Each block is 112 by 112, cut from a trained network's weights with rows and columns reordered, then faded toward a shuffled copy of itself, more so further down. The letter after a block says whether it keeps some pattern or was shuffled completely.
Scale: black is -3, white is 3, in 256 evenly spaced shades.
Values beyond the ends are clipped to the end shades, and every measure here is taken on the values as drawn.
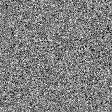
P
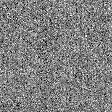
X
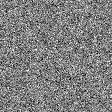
P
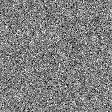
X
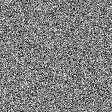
P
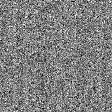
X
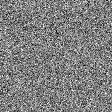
P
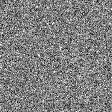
X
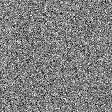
P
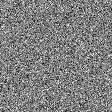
P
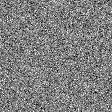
P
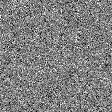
X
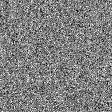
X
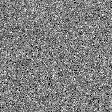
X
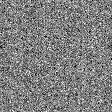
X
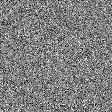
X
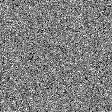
X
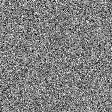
P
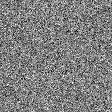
P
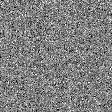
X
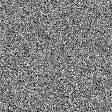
P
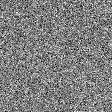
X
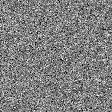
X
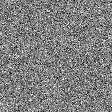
P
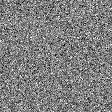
P
